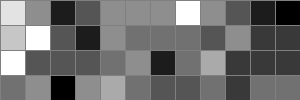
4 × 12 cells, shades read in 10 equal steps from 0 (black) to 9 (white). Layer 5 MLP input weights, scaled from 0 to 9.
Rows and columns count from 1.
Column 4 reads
3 1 3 5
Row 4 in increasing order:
0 2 3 3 4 4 4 4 4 5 5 6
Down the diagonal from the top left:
8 9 3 5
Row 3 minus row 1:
1 -2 2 0 -1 0 -4 -5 1 -1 1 2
